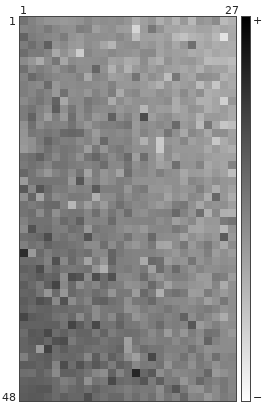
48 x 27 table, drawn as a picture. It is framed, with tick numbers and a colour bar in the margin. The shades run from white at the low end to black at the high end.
Ninth with the highest average: bottom left. Mirror symmetry: none. Grain: fine. Ninth with the lowest average: top right. Odd rows or columns: none. Slope: up to the bottom left.
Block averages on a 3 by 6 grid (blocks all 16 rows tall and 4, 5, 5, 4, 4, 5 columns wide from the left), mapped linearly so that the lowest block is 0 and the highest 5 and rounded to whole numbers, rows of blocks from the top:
3 2 2 1 1 0
4 3 3 2 2 1
5 4 4 3 3 2
